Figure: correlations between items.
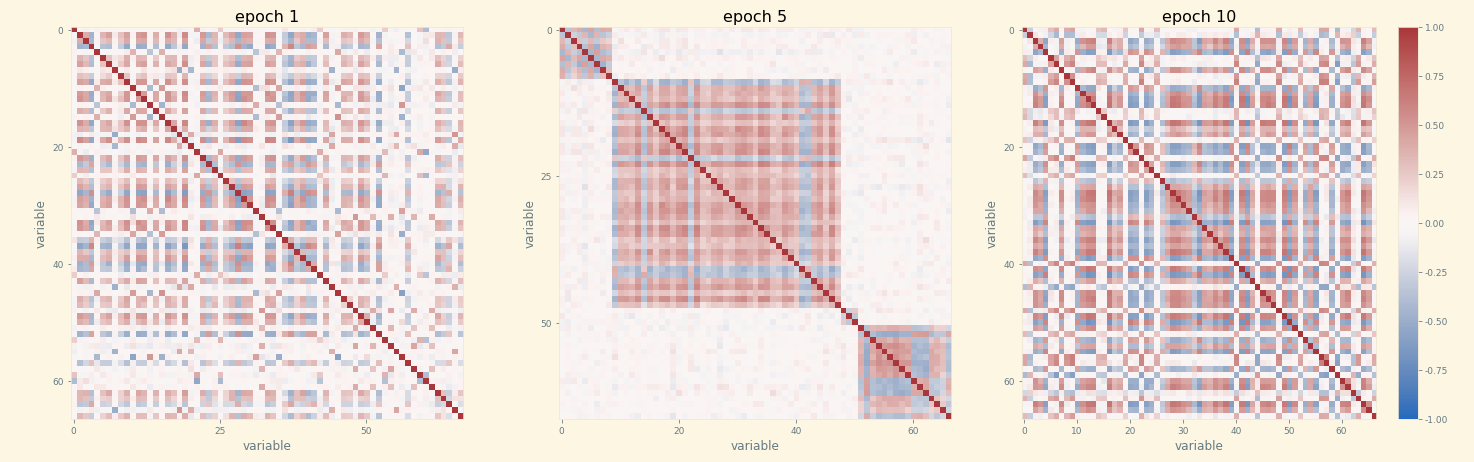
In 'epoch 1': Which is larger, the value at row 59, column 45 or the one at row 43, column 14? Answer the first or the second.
the second
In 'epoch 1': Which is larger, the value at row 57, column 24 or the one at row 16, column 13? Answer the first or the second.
the second
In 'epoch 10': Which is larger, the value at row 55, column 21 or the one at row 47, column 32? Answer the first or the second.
the first
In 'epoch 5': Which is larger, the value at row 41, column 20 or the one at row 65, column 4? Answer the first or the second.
the second
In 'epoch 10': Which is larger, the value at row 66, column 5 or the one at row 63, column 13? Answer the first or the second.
the first
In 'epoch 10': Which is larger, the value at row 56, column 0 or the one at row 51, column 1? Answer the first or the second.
the first
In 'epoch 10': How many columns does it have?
67
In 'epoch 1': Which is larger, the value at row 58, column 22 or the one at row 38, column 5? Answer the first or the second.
the second
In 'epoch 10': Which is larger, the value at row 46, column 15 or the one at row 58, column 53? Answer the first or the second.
the second
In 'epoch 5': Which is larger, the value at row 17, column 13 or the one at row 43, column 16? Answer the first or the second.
the first
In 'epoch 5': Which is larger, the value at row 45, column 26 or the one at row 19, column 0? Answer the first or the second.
the first
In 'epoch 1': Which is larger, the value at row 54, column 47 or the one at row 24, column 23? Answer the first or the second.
the first
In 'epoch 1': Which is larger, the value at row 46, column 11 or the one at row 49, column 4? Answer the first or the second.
the first
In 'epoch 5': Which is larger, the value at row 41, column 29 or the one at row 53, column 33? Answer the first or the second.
the second
